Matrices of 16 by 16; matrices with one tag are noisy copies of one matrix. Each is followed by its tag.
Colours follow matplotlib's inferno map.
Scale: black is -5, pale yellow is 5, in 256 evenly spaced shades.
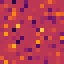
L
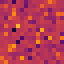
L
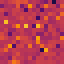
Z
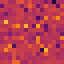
Z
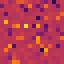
Z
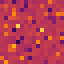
L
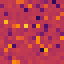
Z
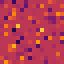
L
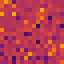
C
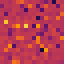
Z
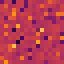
L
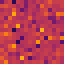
L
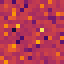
L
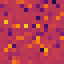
Z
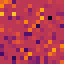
C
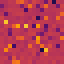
Z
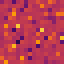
L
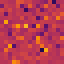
Z
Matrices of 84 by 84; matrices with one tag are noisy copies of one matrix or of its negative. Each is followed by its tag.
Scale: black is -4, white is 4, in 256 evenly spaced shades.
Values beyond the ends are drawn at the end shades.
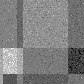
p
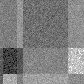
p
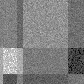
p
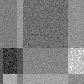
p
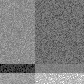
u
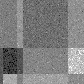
p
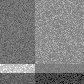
u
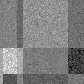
p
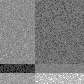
u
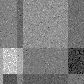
p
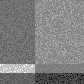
u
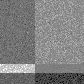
u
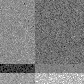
u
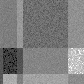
p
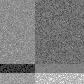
u
